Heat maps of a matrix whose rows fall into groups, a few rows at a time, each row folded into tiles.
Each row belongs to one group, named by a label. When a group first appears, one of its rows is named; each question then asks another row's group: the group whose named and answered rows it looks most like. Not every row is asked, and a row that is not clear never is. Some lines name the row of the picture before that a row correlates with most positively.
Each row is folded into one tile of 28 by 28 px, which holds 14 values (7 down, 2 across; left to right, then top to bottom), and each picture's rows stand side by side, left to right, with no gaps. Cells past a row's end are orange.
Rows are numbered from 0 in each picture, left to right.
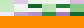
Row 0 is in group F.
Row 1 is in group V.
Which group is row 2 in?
V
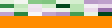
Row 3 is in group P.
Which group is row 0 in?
V
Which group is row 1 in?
F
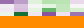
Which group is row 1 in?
F
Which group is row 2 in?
F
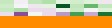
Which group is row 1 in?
F
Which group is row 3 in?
V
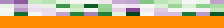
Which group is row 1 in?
F
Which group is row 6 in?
V
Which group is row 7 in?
V
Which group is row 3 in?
V
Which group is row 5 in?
F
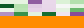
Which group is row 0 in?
V
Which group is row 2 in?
F
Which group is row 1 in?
P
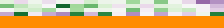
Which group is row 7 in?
P
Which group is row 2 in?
V
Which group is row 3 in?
V
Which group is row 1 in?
F
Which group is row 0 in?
V
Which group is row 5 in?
F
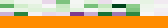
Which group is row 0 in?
V
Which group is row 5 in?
F
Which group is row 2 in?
F
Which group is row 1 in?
F
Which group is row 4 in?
V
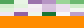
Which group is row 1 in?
P
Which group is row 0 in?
F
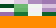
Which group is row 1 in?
P
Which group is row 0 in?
V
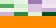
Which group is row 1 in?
P
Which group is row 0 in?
V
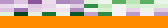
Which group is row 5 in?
F
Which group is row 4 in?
F
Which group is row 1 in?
P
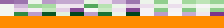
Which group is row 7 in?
F
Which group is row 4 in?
P
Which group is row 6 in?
F
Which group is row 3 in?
V
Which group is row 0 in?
P
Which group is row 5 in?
F
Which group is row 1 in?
V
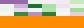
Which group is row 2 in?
F
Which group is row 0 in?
P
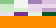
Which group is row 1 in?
P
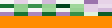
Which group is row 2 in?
V
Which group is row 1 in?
V
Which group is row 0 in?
V
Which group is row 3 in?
P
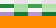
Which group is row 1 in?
V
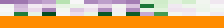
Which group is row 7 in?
F
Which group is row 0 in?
P
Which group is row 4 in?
P
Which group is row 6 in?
F
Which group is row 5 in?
V
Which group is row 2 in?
F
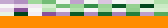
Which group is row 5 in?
V
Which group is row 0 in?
P
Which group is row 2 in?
V
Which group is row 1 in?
F
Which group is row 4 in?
V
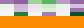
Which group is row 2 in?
P
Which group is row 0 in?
P
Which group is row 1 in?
F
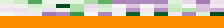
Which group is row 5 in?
P
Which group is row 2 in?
V
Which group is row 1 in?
F
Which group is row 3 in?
F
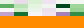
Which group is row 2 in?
V
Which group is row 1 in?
F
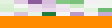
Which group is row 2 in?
F
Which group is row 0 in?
F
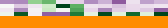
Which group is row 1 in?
F
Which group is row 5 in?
P
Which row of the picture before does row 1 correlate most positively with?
2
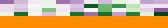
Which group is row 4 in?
V
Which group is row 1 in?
F
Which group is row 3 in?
V
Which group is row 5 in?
P
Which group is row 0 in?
P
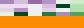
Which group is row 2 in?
V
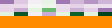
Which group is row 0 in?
P
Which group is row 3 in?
P
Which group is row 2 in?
P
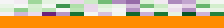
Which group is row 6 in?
P
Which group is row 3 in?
F
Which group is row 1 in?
F
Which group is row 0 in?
F
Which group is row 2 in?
V
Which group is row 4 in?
P
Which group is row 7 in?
V
